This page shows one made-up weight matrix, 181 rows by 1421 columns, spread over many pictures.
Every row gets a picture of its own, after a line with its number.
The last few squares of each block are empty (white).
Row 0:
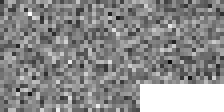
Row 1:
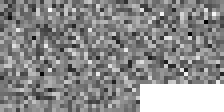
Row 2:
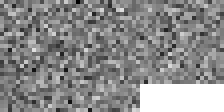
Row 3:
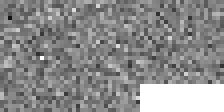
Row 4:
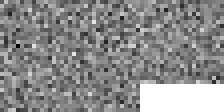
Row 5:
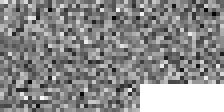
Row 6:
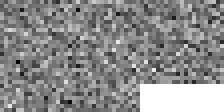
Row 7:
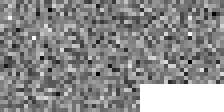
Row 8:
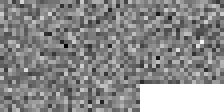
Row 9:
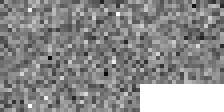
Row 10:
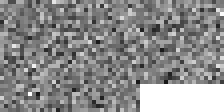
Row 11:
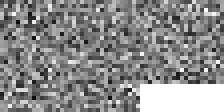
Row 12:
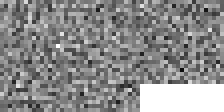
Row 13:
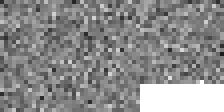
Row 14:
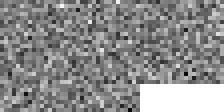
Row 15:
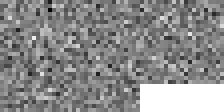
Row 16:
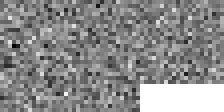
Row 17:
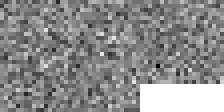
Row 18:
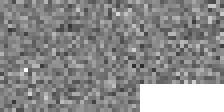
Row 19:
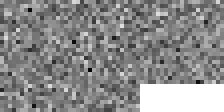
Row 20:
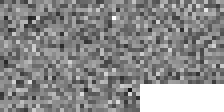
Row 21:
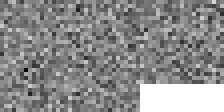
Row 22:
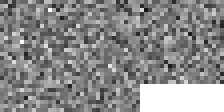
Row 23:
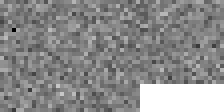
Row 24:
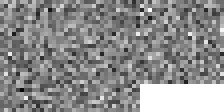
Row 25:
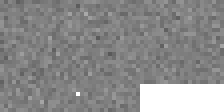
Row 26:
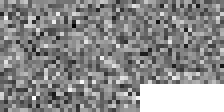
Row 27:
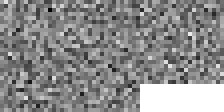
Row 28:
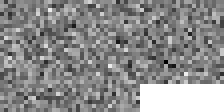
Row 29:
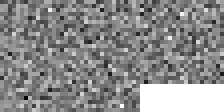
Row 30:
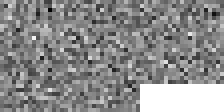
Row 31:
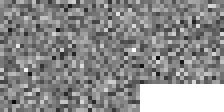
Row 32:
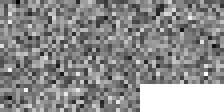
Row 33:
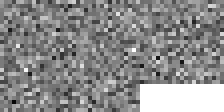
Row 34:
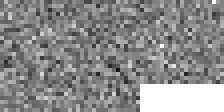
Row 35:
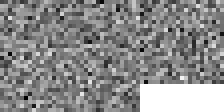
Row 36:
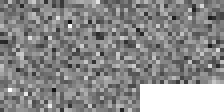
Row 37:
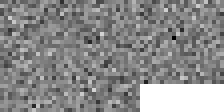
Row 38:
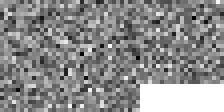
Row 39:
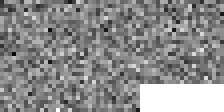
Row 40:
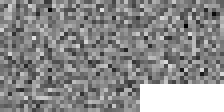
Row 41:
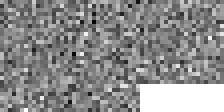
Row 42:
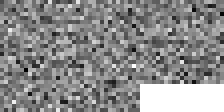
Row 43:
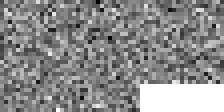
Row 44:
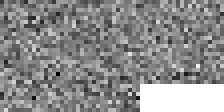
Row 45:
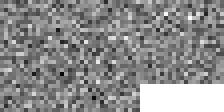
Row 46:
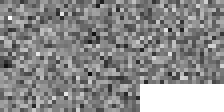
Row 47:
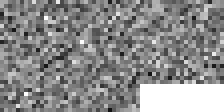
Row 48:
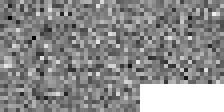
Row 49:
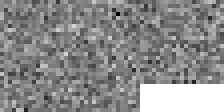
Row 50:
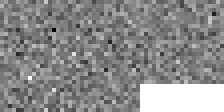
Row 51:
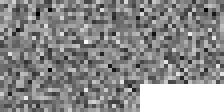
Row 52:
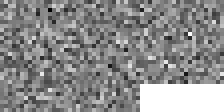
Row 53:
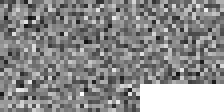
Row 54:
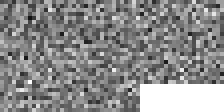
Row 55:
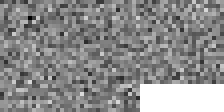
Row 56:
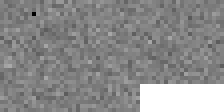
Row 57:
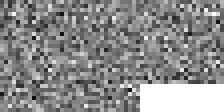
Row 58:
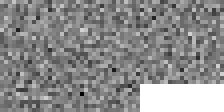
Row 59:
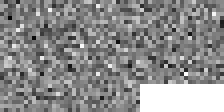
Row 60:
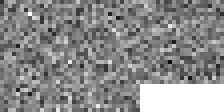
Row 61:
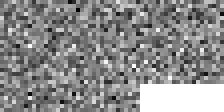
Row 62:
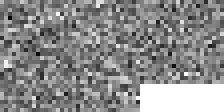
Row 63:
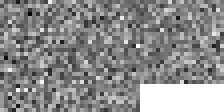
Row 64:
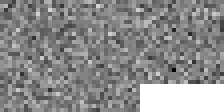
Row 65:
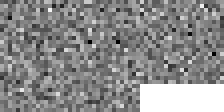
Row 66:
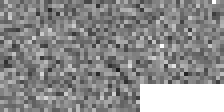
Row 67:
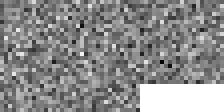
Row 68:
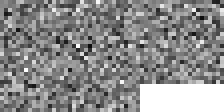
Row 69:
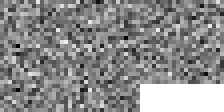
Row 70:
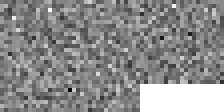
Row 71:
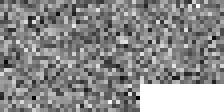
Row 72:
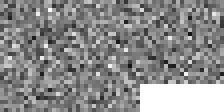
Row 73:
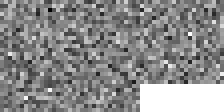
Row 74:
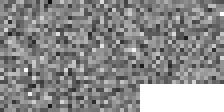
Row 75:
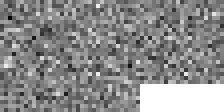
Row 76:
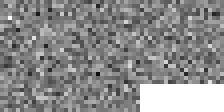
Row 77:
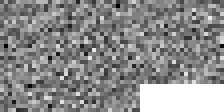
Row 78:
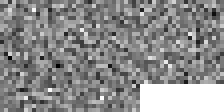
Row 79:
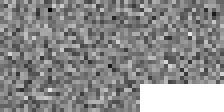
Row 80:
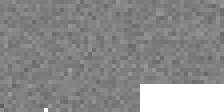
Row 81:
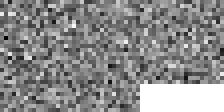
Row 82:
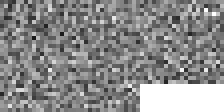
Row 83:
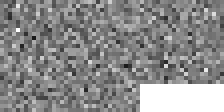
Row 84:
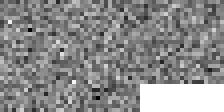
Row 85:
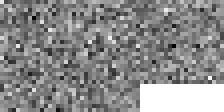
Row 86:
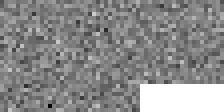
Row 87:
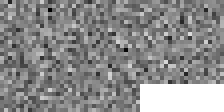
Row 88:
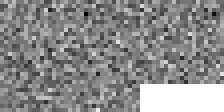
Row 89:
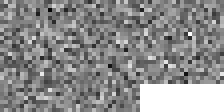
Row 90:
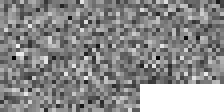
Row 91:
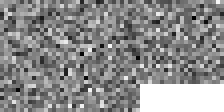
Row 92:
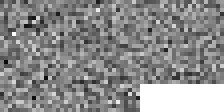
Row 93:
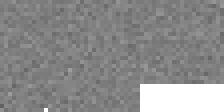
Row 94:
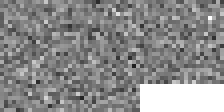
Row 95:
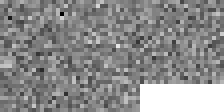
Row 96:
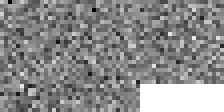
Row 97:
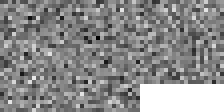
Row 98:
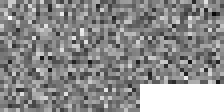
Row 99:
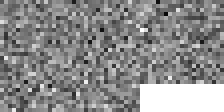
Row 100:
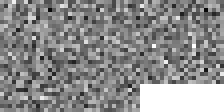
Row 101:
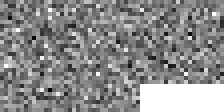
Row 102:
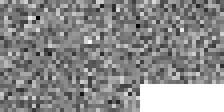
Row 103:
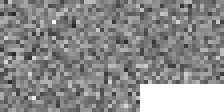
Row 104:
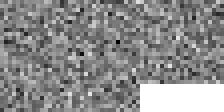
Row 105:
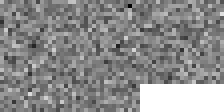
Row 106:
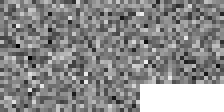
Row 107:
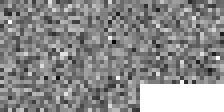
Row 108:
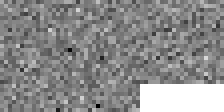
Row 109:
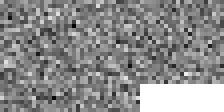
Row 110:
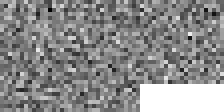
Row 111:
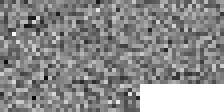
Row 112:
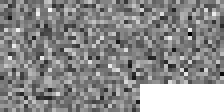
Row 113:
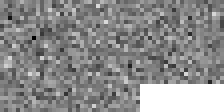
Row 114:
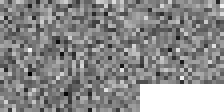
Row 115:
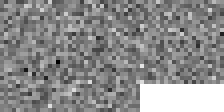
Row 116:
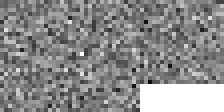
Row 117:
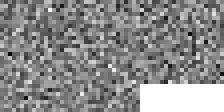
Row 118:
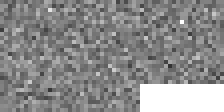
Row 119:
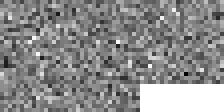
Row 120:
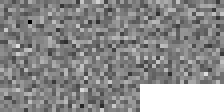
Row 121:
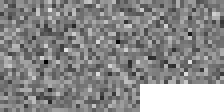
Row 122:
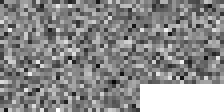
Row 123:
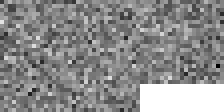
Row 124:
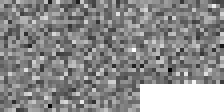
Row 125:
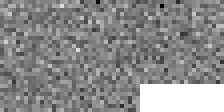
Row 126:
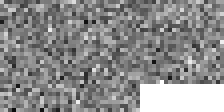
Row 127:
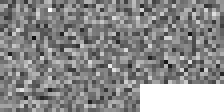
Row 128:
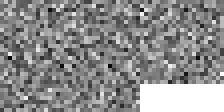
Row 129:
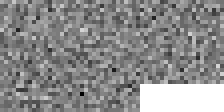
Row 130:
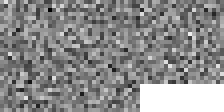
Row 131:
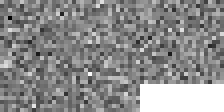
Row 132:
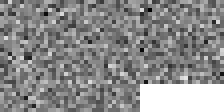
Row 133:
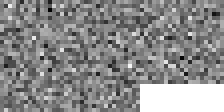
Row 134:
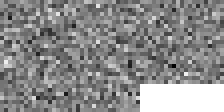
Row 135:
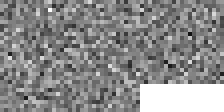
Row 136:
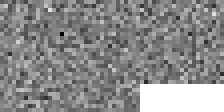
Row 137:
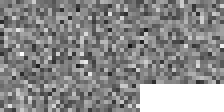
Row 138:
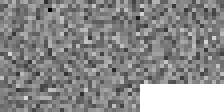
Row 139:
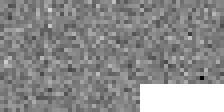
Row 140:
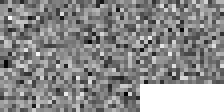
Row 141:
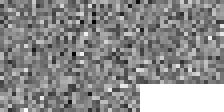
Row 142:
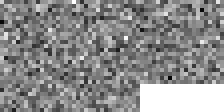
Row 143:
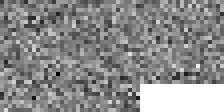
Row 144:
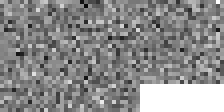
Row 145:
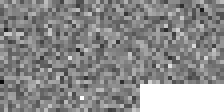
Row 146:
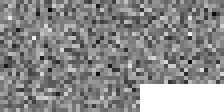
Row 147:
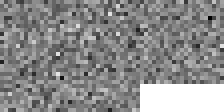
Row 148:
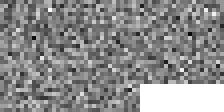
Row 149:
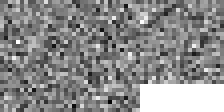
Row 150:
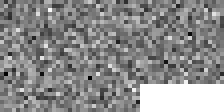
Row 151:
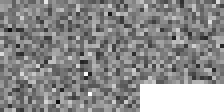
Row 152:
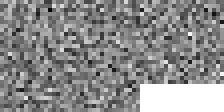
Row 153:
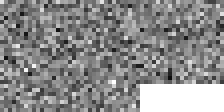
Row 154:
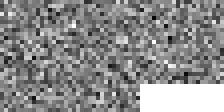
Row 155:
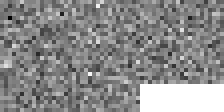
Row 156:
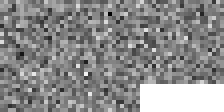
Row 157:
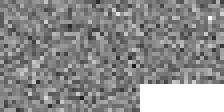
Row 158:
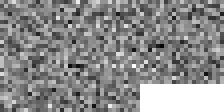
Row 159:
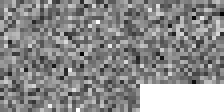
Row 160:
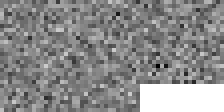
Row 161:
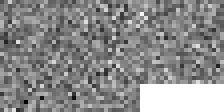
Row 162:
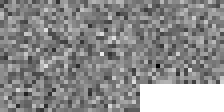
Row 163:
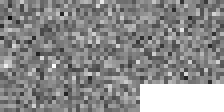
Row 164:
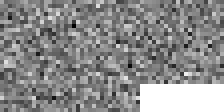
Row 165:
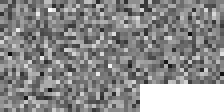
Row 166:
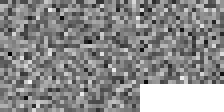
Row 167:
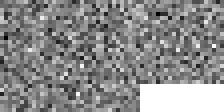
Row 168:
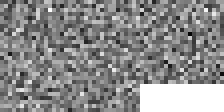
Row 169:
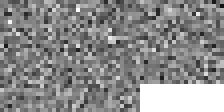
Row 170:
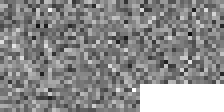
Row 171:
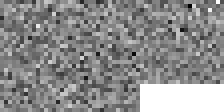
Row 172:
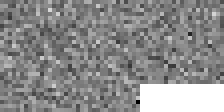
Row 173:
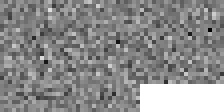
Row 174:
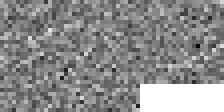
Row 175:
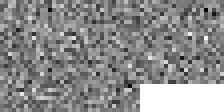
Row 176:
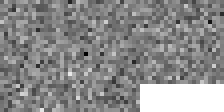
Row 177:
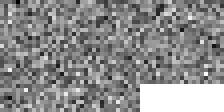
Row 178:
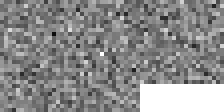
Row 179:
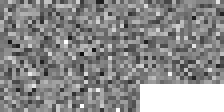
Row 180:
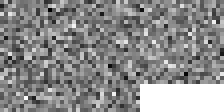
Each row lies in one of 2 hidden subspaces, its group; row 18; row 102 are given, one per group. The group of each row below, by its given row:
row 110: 102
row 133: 102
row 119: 102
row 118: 102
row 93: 18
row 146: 102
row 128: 102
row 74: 18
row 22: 102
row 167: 18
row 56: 102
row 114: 18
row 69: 18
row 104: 18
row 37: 102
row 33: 18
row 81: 102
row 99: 18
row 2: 18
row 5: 102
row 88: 102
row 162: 18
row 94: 18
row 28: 102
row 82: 102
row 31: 18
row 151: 18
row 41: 18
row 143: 102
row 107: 18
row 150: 102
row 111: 102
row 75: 102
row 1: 102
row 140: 102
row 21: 18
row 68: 18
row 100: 102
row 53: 102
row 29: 102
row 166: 102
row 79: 102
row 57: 102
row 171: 18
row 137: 18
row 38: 18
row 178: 18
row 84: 18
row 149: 18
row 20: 102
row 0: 18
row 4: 18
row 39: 18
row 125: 18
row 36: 18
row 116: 18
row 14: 18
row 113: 102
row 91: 18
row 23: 18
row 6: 18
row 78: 102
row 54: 102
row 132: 102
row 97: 102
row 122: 18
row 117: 102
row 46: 102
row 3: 102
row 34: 102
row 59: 102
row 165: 102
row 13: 18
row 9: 18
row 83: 102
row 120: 18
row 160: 18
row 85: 18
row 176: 18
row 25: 18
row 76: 102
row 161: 18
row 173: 102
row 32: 18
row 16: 102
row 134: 102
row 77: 18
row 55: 102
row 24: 102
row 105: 18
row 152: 102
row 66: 102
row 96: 18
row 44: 102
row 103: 102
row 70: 102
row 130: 102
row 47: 18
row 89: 102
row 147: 18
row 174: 18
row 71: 102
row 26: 102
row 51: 102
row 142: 18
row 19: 18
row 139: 102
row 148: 102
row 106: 18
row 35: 102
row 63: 18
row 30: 102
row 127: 102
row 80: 18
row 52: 102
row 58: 102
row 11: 102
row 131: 102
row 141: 18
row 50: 18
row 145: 18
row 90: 18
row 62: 102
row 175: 102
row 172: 102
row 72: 102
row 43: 18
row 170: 102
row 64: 102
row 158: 18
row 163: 102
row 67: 18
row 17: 18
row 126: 18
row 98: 102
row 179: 18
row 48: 102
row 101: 102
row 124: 18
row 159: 18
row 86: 18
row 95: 102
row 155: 102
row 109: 102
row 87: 102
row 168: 102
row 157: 18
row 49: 18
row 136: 102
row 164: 102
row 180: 102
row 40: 102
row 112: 102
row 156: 18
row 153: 18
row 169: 18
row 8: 18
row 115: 18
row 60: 18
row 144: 18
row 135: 102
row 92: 102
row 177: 18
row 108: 18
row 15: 102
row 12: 102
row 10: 18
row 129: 102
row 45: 18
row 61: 18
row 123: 18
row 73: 102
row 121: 102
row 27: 102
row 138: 102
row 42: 18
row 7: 102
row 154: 102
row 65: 102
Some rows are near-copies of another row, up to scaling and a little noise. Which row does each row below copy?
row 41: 141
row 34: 66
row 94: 157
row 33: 31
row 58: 129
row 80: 93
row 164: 109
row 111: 92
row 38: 91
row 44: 143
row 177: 32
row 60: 0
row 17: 162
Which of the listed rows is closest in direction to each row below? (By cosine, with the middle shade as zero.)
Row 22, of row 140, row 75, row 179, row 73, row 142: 75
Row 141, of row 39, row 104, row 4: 39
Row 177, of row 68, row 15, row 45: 45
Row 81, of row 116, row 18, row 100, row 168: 100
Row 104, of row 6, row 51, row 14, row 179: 179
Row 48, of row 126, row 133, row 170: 170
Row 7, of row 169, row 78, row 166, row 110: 110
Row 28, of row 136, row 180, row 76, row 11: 136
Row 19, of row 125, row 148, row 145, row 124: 125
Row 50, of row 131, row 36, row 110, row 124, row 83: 124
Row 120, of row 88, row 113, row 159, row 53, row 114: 114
